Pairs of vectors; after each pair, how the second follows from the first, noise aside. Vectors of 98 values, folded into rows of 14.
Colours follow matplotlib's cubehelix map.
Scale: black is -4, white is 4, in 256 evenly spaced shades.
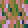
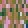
sign-scrambled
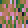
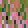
shuffled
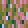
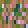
shuffled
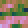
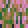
shuffled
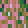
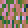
shuffled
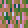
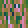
sign-scrambled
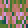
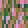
shuffled
